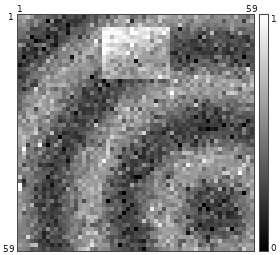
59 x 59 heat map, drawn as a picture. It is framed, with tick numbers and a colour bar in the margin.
An odd patch, higher than its surroundings, sits in the top middle. No single row or column stands out from its neighbours. The top middle is the ninth with the highest average. Neither half mirrors the other. Concentric rings centre on the bottom right. No overall slope runs across the table.
